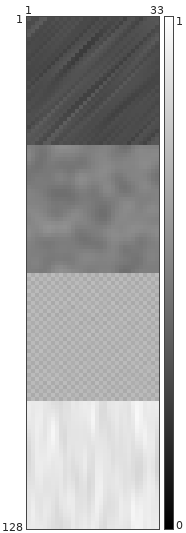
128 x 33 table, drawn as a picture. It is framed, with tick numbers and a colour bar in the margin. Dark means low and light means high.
It is made of 4 by 1 panels. Panel 1,1: low, slanting up to the right, faint in contrast. Panel 2,1: middling, blotchy, faint in contrast. Panel 3,1: high, checkered, faint in contrast. Panel 4,1: very high, streaked downward, faint in contrast.
